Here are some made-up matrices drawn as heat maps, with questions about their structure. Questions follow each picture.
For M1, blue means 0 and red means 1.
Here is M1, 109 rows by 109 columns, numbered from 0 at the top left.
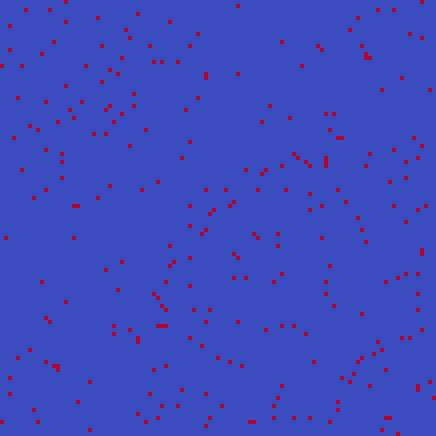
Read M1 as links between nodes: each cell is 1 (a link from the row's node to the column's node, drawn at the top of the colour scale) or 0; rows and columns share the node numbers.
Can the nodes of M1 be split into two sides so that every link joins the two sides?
no
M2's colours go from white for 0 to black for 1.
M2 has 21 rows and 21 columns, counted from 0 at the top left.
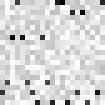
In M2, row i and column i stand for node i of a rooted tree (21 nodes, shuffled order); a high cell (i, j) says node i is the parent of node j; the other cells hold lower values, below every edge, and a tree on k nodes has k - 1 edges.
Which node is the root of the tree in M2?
18
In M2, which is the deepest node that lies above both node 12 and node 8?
0
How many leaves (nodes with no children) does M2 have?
15
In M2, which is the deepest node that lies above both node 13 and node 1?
20
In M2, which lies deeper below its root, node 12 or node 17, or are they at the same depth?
node 17
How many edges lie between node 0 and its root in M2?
1
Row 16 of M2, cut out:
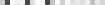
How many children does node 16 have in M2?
3
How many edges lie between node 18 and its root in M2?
0
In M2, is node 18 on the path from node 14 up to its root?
yes
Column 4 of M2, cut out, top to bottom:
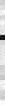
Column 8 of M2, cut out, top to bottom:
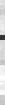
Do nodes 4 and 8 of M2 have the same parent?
yes
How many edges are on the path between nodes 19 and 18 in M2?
1
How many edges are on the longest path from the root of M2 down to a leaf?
6
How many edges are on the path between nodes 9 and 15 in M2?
7
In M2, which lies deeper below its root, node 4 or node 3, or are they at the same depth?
node 4
